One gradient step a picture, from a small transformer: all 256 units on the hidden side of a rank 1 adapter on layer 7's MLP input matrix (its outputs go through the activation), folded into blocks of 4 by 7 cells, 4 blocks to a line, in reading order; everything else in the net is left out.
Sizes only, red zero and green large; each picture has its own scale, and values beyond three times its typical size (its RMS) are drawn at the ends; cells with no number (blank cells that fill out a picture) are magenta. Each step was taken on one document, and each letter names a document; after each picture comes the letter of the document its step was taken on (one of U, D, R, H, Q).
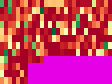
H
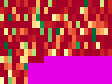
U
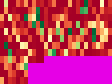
U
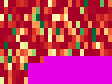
U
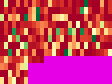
U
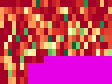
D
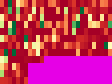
H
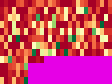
D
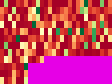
U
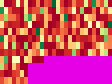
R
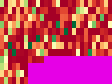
H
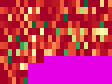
D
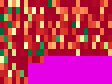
H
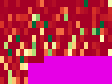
D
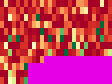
D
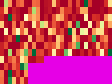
U
